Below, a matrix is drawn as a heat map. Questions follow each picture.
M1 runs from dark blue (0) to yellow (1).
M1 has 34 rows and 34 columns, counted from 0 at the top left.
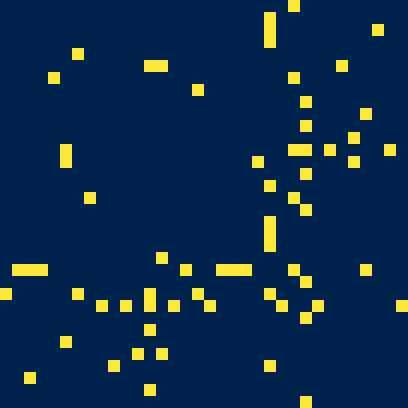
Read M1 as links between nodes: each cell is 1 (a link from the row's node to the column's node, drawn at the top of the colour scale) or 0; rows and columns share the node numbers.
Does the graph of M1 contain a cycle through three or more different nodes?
no
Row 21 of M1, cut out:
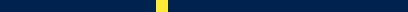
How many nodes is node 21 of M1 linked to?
1
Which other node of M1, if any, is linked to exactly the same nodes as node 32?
node 27
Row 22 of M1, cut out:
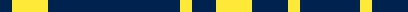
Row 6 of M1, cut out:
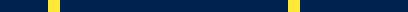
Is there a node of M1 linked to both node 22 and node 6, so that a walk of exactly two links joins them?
yes
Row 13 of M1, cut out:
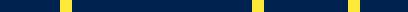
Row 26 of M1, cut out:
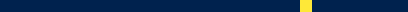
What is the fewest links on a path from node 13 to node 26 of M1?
4
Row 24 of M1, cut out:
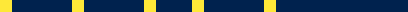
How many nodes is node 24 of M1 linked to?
5
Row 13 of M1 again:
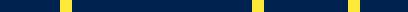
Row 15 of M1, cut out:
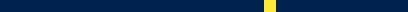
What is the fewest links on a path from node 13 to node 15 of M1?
5
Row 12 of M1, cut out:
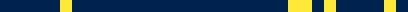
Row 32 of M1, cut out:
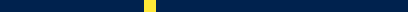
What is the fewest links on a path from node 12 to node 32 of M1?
1
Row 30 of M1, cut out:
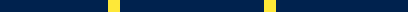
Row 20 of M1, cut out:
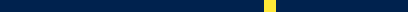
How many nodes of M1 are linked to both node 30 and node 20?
1
